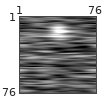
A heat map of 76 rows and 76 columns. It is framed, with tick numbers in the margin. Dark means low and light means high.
Ninth with the highest average: top middle. Average level on the scale: 40%. Ninth with the lowest average: middle right. Grain: streaks across. Bumps: one, in the top middle.
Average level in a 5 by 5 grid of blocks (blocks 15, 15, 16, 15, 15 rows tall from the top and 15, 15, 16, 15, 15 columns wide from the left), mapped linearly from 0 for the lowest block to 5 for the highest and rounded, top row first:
1 2 5 2 0 | 3 3 5 2 2 | 2 2 1 1 1 | 1 2 0 1 2 | 1 1 1 1 1
